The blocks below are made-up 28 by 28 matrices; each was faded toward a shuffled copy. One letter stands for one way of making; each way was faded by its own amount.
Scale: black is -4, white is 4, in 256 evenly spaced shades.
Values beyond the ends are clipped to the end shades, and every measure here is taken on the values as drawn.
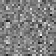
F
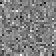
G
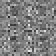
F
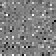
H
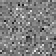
G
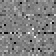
H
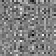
F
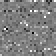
H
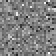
G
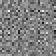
F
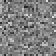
F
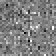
G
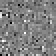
H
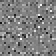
H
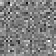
F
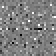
H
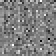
G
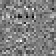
F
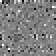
H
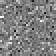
G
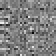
F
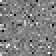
H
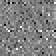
H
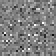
H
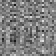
F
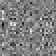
F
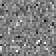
G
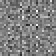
F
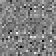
G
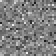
G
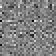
F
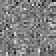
G
